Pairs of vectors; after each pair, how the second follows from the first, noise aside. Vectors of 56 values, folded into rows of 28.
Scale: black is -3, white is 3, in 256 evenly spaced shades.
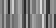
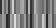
reversed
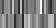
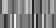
reversed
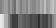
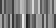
shuffled
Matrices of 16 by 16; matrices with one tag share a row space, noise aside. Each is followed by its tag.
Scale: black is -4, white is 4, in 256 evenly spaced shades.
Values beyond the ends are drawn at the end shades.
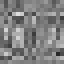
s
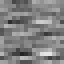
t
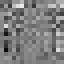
s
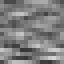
t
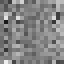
s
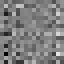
s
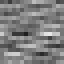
t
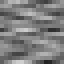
t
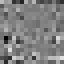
s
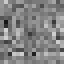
s
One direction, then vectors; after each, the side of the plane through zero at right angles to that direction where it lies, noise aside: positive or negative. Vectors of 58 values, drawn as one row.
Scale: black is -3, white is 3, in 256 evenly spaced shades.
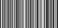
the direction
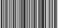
negative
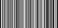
positive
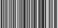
negative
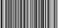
negative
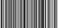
negative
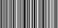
negative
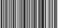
negative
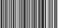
negative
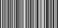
positive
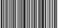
negative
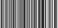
negative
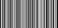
positive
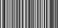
positive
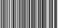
negative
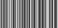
negative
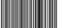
negative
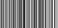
negative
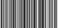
negative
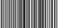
negative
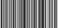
negative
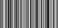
positive
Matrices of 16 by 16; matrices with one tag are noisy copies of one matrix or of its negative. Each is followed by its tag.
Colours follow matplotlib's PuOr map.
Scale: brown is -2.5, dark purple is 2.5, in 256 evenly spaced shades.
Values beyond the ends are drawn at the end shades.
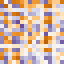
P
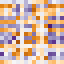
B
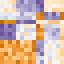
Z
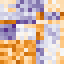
Z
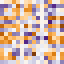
B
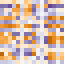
B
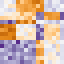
Z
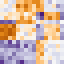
Z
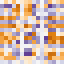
B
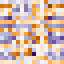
B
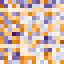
P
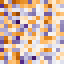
P
